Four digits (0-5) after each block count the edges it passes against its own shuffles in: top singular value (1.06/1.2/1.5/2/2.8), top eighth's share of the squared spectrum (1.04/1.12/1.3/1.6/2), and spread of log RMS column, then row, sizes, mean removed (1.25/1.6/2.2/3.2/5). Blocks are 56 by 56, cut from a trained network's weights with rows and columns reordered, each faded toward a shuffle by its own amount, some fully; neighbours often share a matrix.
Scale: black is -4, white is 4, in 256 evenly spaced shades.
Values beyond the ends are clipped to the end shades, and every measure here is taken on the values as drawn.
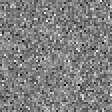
0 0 0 0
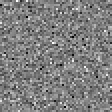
0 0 0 0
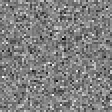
0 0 0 0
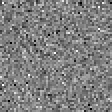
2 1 0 0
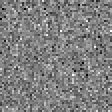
0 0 0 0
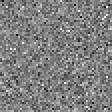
0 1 0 0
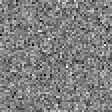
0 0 0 0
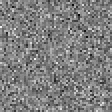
2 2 0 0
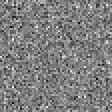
2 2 1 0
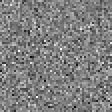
2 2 0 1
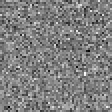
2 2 0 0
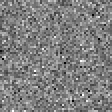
0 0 0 0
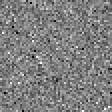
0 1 0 0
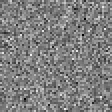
0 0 0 0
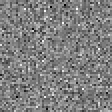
2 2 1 0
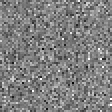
2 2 0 0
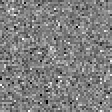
0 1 0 0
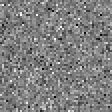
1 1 0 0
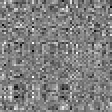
4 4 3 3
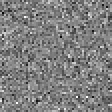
2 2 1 1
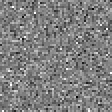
2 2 0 0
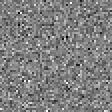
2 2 1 0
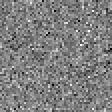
0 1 0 0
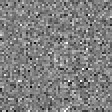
3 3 1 2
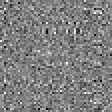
4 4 2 2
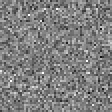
3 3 0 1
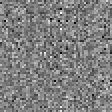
3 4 1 1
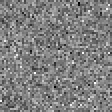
1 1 0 0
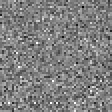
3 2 0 1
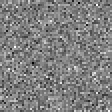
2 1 0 0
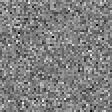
1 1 0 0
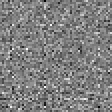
3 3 2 2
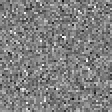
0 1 0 0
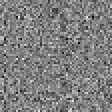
3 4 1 2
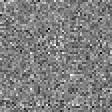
3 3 1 2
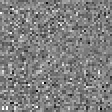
3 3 1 2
